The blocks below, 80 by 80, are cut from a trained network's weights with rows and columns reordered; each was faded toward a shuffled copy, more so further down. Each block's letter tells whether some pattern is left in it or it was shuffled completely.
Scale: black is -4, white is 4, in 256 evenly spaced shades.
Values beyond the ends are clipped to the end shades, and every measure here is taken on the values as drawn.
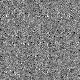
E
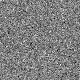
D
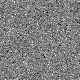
D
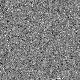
D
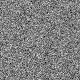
D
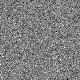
D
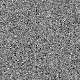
E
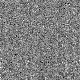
E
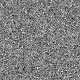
D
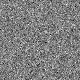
D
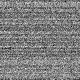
E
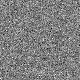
D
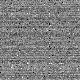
E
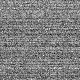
E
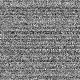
E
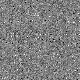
E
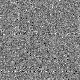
E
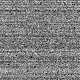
E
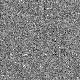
E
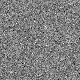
D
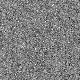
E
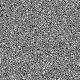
D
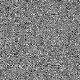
E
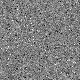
D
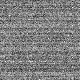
E
